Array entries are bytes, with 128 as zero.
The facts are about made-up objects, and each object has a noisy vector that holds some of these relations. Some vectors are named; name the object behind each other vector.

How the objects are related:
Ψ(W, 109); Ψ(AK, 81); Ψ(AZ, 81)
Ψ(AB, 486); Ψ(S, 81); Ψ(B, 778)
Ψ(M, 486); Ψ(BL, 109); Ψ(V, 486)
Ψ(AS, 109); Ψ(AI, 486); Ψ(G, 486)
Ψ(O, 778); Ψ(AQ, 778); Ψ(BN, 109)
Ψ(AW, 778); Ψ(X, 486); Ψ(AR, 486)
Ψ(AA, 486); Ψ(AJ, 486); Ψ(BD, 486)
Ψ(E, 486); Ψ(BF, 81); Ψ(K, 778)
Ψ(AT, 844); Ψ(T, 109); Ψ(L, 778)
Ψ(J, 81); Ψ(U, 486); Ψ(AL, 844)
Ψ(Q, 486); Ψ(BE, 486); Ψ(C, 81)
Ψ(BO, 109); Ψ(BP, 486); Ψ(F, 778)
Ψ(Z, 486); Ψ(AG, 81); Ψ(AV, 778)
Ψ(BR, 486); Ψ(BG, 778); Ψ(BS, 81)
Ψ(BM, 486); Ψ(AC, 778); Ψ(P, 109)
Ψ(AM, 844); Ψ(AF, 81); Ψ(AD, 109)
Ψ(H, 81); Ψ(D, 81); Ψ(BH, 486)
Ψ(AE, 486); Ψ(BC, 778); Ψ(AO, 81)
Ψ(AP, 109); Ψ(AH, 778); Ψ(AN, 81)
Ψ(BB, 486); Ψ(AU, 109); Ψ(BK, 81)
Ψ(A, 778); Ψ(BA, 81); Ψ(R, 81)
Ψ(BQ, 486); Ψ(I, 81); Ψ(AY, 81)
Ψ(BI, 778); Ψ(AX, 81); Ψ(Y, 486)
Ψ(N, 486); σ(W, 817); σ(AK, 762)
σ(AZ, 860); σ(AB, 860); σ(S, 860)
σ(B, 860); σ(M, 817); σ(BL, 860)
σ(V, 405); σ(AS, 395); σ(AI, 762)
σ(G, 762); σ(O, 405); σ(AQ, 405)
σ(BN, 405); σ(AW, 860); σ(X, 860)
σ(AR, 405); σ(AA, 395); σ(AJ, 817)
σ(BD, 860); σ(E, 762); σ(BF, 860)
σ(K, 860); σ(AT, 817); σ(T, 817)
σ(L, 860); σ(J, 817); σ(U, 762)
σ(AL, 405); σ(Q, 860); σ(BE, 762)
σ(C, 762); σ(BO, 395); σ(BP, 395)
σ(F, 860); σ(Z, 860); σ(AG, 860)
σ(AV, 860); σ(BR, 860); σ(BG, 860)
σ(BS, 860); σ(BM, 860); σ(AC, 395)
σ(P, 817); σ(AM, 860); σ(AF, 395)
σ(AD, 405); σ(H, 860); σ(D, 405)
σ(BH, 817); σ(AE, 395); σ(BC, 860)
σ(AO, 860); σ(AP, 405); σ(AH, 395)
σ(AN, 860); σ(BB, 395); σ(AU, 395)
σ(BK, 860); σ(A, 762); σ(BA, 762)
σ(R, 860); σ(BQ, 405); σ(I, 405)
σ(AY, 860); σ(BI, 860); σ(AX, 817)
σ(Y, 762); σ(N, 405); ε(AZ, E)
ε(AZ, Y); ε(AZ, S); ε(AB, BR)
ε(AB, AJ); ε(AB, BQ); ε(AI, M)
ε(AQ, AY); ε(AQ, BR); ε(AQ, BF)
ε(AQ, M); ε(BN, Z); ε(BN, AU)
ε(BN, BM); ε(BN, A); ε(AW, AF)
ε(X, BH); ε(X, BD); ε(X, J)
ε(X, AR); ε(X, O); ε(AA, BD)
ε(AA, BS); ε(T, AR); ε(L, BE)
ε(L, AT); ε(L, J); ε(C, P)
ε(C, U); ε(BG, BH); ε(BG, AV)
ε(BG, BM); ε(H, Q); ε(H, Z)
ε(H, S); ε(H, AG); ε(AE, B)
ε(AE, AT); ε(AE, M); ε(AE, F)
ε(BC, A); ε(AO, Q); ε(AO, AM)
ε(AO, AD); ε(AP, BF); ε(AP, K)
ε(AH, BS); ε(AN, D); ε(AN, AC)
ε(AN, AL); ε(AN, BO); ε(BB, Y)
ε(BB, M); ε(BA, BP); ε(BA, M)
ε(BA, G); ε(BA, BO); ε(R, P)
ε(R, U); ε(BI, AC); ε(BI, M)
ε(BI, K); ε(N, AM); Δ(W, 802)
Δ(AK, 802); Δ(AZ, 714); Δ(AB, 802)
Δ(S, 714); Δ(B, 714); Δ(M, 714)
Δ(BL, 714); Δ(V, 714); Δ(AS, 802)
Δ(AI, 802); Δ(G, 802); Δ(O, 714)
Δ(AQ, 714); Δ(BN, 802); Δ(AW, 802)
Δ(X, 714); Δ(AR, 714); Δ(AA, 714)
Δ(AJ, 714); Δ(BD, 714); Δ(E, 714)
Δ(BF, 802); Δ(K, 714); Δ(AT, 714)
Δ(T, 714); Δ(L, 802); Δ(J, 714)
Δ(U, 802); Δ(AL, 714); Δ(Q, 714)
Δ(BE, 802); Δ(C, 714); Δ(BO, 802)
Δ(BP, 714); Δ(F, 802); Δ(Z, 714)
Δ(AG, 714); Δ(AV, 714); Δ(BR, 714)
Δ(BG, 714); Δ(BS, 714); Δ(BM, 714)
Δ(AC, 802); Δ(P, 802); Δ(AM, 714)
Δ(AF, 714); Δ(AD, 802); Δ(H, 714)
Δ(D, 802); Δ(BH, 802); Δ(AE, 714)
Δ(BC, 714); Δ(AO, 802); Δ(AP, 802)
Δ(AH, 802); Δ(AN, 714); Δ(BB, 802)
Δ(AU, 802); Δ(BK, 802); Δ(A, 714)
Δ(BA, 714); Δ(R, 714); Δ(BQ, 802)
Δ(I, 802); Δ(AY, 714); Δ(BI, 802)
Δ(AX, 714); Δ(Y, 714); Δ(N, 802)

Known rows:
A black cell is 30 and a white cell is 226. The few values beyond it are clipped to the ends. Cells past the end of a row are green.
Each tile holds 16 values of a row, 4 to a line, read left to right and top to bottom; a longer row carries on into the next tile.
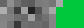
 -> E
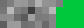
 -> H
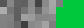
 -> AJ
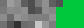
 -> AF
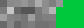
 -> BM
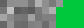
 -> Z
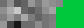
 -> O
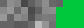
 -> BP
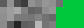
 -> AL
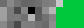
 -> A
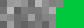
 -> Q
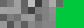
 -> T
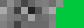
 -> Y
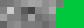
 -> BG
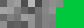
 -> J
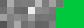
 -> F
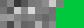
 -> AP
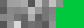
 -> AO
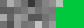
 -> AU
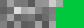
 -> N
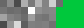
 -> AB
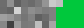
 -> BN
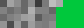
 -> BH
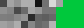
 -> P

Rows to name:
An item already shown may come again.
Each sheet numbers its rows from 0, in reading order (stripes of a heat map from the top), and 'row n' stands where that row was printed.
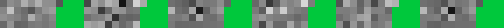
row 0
BL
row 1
P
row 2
BA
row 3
AP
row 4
BH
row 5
BA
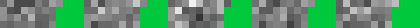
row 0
G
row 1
I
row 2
R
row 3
BE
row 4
AD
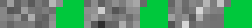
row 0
AK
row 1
V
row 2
BI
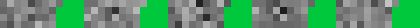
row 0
AS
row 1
BC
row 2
AH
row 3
BA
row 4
W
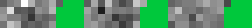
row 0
R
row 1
U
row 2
AN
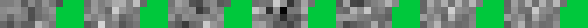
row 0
AE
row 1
L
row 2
AF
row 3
C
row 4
D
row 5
BK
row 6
BK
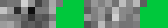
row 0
C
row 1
AW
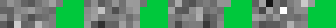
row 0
BB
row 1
V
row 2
BE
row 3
BQ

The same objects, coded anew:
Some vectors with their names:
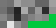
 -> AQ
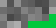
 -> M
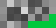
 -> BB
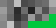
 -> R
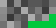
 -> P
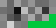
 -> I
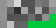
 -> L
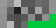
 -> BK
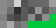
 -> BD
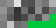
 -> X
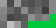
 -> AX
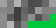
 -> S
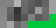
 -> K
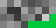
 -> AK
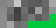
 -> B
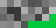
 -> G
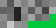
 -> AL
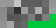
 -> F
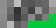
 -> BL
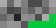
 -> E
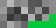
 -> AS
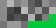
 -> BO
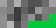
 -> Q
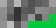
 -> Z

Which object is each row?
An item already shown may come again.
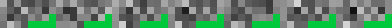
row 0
W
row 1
G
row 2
AO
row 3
AB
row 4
AJ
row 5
L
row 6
I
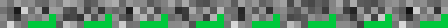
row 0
AP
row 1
AA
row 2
AD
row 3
G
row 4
V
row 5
AX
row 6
U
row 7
AP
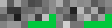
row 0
A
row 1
AD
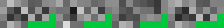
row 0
AH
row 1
N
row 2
AJ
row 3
AU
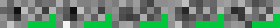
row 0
D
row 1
BN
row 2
BP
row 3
BI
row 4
AI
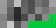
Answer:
BC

